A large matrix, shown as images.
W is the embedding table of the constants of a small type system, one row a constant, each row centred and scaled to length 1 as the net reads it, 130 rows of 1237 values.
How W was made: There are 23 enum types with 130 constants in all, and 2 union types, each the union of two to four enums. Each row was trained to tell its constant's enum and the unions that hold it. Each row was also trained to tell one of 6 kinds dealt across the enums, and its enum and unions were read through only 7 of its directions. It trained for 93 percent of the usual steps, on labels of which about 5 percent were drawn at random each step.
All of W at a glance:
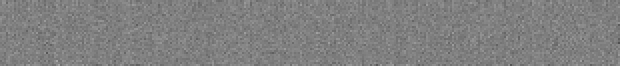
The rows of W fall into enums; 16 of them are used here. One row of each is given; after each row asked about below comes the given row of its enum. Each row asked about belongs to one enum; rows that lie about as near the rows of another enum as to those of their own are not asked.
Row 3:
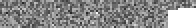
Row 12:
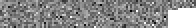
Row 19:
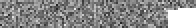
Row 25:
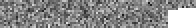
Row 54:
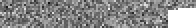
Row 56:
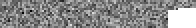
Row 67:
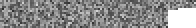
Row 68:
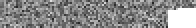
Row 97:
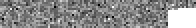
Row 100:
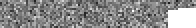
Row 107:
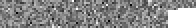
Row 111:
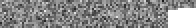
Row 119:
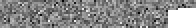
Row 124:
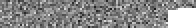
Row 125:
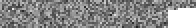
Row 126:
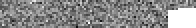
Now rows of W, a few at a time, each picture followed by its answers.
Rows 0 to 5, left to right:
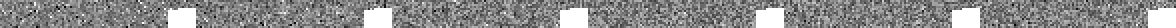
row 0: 19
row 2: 125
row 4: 67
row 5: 56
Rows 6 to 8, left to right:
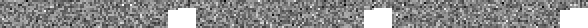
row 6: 119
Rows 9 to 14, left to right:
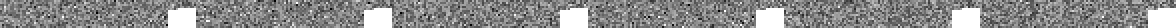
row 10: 12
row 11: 67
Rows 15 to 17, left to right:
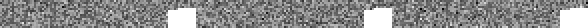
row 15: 111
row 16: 97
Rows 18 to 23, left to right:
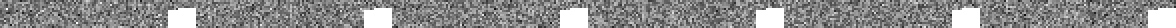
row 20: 100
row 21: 67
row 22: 111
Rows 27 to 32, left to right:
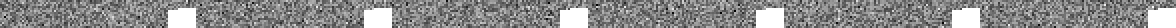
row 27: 100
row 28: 125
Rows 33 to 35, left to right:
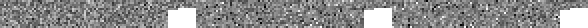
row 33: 3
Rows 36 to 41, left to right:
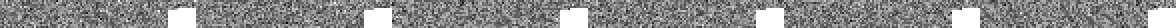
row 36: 97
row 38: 119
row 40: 25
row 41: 25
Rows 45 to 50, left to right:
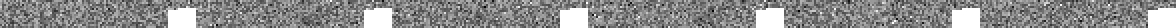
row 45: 125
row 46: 19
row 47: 111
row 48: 19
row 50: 126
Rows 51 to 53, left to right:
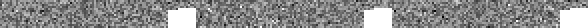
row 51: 126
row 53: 126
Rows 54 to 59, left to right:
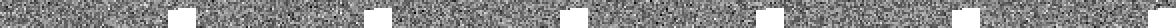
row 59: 97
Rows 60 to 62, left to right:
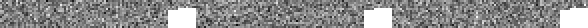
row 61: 126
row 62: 67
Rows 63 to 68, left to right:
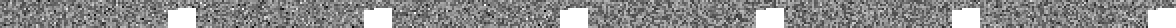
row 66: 119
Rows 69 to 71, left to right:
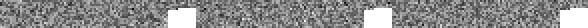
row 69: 119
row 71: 54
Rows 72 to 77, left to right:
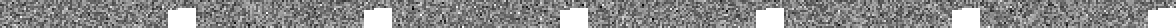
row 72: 100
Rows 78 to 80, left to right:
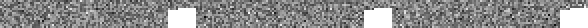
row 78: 3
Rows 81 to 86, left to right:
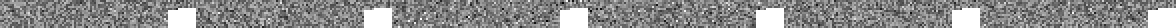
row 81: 12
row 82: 111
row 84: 126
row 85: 56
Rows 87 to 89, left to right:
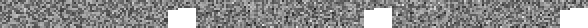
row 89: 67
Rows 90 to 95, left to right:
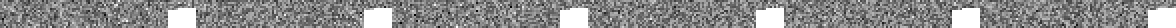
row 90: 97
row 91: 119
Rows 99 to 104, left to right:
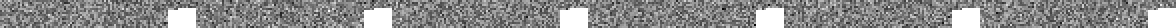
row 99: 119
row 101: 25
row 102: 111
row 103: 67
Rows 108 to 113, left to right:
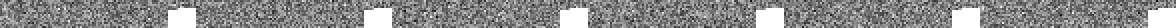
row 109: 12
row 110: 111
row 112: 100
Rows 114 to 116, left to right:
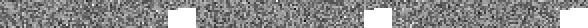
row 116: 25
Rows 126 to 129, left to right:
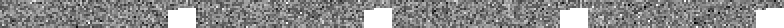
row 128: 125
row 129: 19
